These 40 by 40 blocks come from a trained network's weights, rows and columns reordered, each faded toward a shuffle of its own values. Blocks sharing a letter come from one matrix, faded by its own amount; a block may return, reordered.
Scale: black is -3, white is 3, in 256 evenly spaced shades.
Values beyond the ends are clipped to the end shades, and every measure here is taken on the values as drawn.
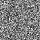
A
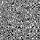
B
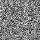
A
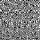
B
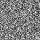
A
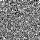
A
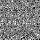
B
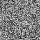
A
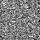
A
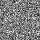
A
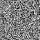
A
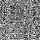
B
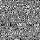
B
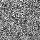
A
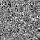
B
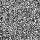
A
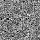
A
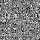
B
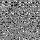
B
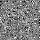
B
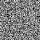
A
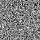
A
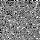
B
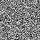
A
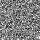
A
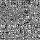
B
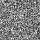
A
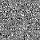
B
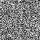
A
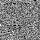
A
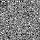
A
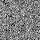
A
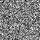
A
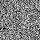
A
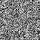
A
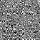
B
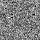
A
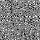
B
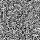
A
